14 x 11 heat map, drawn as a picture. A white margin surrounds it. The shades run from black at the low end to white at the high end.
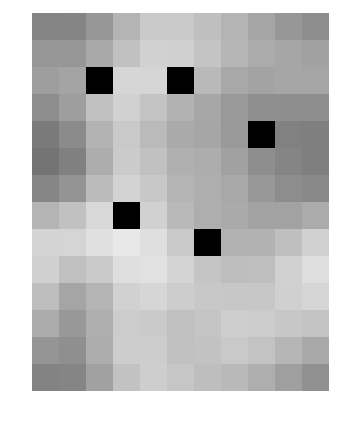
Overall the values sit about 70% of the way up the scale. The bottom middle is the calmest part. There are five isolated cells, each far lower than the cells round it. The top right is the ninth with the lowest average.
